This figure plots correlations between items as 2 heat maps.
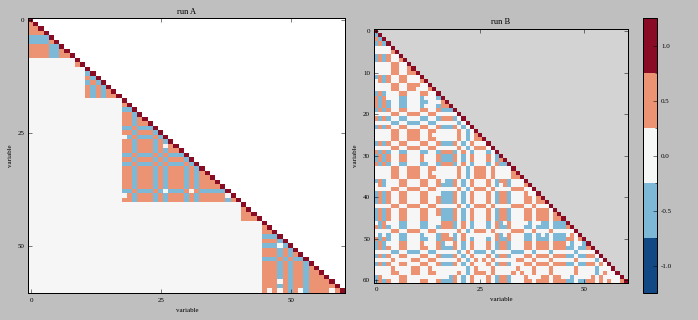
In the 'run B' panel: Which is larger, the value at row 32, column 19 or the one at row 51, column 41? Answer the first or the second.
the second
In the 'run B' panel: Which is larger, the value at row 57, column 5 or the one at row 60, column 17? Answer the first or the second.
the first
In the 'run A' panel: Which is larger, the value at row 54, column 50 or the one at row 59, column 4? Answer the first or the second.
the second
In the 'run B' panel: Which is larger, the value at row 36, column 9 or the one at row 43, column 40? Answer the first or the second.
the second
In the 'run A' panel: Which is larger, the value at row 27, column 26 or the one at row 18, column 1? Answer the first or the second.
the second
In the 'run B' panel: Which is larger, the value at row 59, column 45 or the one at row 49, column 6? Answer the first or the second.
the first
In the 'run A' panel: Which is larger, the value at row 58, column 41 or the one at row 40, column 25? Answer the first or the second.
the second
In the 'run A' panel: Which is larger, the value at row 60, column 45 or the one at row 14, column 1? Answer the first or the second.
the first
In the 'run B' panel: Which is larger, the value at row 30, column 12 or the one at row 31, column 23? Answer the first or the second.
the second
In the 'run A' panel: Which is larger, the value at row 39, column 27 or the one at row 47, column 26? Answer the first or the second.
the first
